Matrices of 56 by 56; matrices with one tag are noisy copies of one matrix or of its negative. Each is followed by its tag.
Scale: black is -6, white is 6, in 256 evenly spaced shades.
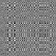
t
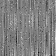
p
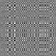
t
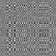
t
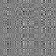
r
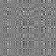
r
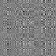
r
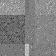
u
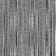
p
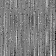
p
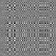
t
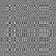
t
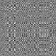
t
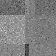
u
